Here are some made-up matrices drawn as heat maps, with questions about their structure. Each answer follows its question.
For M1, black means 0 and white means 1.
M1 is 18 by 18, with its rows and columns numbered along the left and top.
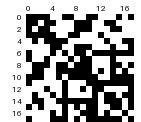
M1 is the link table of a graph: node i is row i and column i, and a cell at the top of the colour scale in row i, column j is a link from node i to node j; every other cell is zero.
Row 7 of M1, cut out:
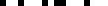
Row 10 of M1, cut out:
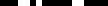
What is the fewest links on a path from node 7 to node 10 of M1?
2
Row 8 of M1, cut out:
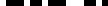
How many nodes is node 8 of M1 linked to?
7
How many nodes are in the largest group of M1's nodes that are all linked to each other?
6
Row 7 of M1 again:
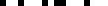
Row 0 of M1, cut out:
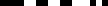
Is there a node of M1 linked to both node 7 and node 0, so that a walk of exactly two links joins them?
yes
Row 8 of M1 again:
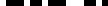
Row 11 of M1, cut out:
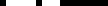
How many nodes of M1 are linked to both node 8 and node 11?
2
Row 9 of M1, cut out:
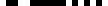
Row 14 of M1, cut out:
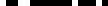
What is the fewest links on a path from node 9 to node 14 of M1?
2
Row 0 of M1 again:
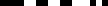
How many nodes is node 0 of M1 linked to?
8
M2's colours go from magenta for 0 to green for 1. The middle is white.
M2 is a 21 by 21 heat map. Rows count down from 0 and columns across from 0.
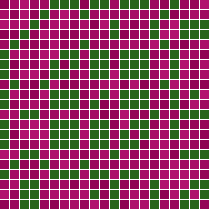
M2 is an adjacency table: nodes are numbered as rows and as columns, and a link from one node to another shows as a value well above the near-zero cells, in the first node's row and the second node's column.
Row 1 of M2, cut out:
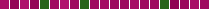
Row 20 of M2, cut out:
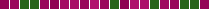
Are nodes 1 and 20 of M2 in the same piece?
no
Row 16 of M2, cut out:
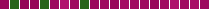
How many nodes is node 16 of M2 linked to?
3
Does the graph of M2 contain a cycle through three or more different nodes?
yes
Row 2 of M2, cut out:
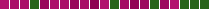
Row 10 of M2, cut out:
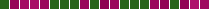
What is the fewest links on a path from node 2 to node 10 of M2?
3
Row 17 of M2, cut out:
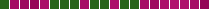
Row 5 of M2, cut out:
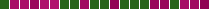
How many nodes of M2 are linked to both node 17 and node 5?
7
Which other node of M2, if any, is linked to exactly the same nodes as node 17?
node 14
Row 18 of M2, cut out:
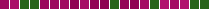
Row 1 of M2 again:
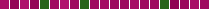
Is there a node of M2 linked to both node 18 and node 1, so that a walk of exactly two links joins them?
no
